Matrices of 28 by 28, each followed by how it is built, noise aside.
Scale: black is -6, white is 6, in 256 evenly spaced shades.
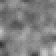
smooth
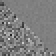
lower triangular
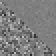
lower triangular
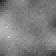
smooth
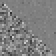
lower triangular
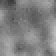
smooth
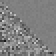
lower triangular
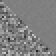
lower triangular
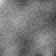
smooth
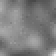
smooth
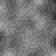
smooth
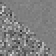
lower triangular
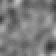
smooth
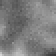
smooth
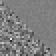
lower triangular
